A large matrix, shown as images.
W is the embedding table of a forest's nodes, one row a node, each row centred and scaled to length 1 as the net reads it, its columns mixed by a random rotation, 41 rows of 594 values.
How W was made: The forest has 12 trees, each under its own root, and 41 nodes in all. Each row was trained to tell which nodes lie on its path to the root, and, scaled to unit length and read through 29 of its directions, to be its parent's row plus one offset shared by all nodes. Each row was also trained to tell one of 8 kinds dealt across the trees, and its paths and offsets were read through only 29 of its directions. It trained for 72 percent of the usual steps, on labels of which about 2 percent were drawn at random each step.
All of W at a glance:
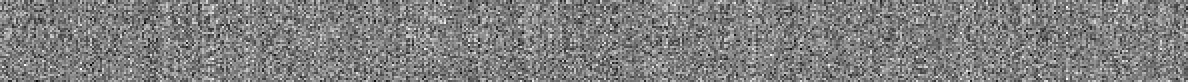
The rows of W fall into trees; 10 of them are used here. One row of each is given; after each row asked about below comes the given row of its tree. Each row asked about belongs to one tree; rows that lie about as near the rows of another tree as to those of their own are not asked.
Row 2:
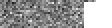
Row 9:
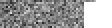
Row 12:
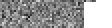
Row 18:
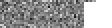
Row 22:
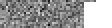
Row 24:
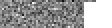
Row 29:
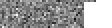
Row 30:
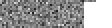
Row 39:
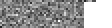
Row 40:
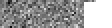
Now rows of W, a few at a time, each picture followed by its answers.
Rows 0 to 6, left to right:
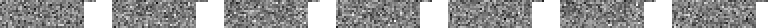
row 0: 30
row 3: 39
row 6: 29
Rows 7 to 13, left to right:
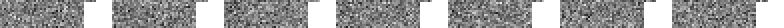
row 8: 39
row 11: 2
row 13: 18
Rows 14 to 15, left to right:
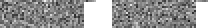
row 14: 18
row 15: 24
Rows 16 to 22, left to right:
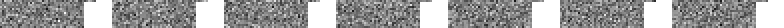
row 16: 39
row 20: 22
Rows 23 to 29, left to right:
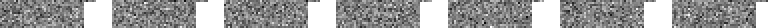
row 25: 30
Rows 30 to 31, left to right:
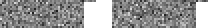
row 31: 12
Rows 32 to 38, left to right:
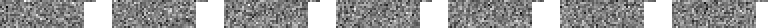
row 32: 9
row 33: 29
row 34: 12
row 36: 12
